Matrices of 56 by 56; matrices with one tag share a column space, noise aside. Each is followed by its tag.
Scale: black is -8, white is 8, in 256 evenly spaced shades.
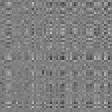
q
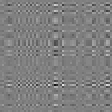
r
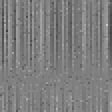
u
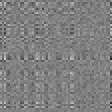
q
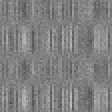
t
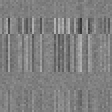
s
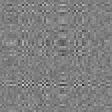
r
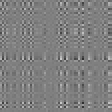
q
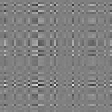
r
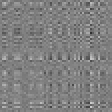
q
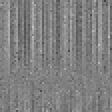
u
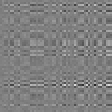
r
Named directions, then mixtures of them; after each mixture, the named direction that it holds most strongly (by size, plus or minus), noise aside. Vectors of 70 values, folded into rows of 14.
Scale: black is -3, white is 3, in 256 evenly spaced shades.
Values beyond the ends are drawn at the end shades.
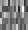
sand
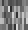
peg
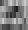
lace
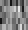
sand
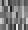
peg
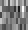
sand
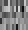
sand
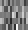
peg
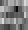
lace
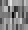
peg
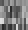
lace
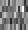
sand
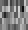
sand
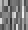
sand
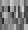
peg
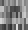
lace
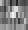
lace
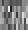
peg
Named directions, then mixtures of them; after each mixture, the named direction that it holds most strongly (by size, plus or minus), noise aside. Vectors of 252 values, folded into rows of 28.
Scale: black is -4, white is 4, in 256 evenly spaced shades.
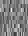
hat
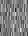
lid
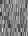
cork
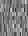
hat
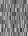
lid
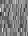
cork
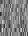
cork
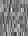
hat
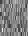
cork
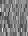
cork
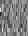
cork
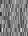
cork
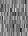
lid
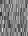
cork
